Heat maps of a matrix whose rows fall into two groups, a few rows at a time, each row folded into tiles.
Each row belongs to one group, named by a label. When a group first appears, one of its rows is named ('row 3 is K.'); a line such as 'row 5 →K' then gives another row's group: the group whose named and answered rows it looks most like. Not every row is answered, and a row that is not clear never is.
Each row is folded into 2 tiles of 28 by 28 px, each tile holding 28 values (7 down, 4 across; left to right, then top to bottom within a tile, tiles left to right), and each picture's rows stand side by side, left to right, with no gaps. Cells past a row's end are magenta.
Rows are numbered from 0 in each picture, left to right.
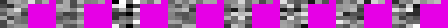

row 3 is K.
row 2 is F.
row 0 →K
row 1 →F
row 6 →K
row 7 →K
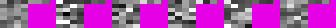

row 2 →K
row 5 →F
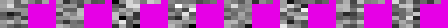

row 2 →K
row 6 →F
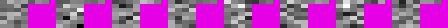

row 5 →K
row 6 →F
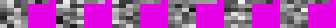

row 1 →F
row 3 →K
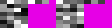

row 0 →K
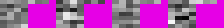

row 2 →F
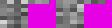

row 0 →F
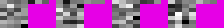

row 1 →K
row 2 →F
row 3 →K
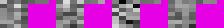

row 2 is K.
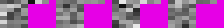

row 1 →K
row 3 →F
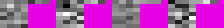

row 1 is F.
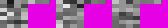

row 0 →K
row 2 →F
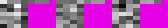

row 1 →K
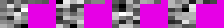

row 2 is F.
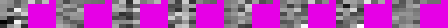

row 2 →F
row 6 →K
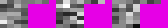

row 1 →F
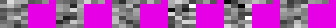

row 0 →F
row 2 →K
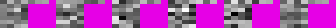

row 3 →K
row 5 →F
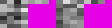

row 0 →F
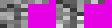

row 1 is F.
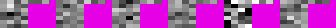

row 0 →F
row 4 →K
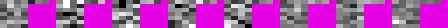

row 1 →F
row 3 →K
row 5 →K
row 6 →F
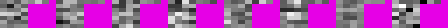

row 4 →K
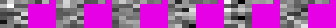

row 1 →F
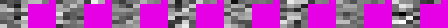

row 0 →F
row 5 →F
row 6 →F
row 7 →F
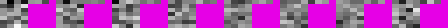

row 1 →K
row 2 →F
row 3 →K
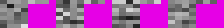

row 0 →K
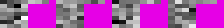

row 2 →F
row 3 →K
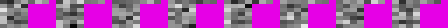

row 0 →K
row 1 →F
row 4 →K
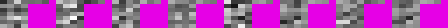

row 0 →F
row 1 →F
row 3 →K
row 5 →F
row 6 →F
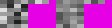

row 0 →K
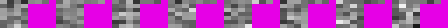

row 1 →F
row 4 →K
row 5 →F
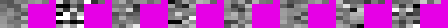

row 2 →K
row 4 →K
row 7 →K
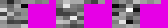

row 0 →K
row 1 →F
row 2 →K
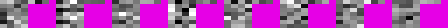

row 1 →F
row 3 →K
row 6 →K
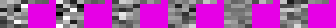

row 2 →F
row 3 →K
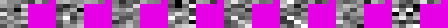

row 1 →K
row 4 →K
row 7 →K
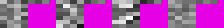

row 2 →F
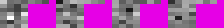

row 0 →K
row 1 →F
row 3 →K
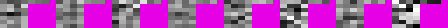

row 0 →F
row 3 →F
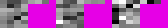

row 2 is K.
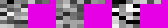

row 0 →K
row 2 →K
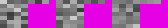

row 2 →K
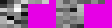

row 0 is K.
